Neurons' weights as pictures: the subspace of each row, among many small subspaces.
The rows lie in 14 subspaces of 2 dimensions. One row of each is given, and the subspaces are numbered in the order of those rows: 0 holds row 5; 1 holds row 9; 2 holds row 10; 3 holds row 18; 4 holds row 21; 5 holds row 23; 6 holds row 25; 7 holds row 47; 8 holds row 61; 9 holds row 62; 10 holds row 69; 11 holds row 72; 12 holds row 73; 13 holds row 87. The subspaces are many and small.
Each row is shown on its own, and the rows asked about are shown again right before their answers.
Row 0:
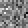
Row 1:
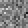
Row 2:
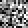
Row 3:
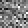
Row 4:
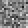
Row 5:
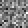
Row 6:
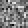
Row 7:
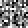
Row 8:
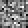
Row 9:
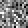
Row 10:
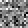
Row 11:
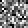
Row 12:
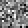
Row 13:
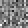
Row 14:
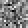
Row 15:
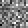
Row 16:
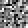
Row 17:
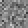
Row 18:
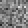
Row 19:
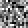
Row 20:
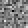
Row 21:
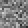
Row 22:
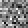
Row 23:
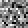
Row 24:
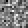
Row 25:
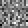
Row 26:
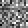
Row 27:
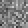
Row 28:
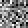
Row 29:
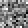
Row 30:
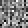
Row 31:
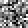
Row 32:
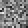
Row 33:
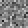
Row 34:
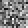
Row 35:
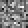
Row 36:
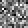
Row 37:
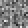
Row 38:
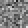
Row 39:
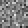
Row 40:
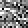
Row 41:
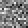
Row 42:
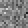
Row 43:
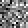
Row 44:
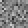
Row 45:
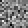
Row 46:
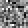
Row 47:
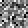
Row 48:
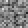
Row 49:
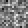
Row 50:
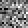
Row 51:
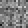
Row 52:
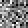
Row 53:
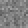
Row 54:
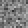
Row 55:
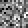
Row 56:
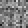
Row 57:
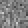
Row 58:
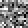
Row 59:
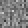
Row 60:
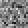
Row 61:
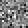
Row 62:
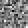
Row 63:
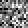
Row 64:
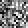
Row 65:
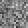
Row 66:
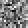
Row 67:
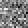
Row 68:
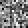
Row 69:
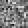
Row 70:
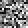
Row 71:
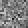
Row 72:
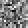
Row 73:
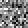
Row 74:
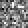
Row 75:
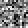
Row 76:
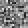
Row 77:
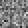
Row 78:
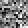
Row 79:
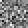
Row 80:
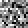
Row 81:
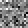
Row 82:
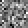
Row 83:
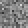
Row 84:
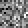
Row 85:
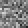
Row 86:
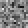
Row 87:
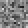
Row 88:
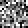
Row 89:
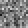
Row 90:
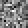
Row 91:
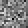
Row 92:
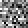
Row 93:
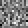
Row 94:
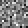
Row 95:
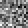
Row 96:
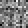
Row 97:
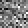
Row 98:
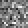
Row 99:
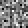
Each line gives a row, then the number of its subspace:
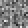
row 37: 0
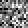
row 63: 12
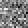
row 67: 12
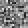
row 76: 10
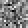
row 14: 11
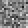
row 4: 13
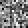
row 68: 0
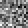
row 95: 3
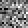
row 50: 12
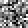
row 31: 11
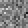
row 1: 4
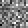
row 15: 6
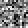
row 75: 12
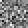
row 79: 8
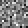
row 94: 7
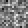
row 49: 9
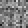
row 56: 3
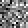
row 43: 6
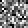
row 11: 8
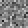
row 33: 7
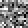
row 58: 9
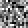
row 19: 10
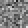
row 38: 3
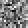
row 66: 11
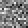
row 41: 12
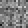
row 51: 3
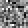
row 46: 10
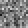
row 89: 2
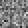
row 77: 0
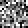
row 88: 7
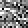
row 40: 2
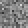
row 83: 0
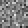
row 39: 7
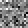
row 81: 2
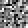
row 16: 9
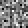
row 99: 0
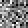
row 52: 6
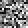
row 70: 12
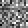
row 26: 6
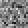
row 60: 5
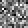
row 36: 8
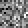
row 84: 4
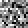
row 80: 5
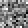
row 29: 11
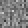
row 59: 1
